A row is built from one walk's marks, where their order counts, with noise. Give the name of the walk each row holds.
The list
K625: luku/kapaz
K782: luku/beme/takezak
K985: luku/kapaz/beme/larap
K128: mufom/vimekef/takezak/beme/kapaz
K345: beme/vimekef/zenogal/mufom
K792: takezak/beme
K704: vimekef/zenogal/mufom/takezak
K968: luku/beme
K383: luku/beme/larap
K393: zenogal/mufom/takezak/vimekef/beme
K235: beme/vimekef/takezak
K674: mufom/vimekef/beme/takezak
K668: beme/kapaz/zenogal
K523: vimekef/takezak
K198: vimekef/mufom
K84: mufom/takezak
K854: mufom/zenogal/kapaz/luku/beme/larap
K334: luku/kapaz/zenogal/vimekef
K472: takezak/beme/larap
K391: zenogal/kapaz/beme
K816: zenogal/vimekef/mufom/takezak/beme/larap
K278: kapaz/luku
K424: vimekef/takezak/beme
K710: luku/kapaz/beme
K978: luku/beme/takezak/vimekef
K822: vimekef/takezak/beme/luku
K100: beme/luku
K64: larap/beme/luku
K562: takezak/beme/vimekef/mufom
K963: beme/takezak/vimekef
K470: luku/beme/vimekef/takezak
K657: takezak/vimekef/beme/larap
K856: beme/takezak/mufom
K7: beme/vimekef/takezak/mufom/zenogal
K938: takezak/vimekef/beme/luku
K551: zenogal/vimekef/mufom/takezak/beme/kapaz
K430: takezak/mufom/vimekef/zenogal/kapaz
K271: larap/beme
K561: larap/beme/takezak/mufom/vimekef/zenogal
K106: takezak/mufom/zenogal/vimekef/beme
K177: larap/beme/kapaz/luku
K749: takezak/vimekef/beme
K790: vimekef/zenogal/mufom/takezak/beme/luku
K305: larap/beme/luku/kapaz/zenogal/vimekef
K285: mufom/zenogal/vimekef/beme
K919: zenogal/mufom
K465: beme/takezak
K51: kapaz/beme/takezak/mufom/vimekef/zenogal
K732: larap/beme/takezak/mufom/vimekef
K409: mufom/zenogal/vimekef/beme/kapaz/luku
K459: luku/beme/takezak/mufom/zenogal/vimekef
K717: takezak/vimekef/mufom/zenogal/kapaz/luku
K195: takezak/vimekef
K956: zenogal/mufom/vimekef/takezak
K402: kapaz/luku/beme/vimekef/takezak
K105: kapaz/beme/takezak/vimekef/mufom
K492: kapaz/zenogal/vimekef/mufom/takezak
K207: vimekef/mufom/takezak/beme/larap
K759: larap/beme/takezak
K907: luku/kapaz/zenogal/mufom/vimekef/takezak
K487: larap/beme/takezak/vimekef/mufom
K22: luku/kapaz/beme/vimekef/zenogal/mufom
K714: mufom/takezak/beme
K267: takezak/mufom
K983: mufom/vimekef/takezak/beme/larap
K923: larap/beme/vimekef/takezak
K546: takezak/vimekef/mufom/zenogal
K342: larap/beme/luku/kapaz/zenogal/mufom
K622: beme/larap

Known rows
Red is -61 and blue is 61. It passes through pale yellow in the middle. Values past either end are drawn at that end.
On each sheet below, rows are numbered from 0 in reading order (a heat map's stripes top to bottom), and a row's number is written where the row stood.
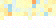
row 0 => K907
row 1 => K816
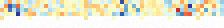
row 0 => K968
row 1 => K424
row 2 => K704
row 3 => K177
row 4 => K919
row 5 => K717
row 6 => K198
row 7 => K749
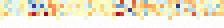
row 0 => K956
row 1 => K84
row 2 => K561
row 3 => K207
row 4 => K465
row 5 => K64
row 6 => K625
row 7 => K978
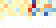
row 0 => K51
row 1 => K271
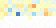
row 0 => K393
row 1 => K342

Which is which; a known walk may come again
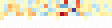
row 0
K822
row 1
K424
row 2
K465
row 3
K22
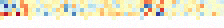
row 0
K84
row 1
K393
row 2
K710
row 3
K128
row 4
K704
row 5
K622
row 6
K816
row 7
K487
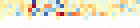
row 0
K7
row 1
K271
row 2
K523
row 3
K732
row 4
K856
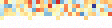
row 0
K383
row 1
K100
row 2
K278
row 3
K625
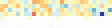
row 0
K106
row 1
K472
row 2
K985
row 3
K391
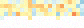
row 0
K305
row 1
K177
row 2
K562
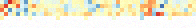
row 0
K792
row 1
K342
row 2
K907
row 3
K714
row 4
K207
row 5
K195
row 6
K402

